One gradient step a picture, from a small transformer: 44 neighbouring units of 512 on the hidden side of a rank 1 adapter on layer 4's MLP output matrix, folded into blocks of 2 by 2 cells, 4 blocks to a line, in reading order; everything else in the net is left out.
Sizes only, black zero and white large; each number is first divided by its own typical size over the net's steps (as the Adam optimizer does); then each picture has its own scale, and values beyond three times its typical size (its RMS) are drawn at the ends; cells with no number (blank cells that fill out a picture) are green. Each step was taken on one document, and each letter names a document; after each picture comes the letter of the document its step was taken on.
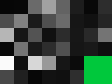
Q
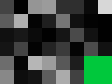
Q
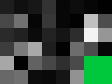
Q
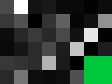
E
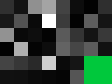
Q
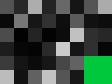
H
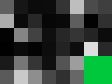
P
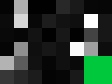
E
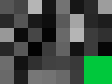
H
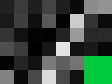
H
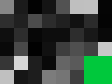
P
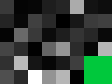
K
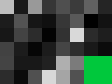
H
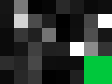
E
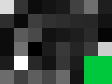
P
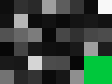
Q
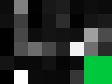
E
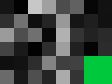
H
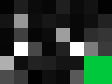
E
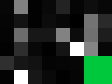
E
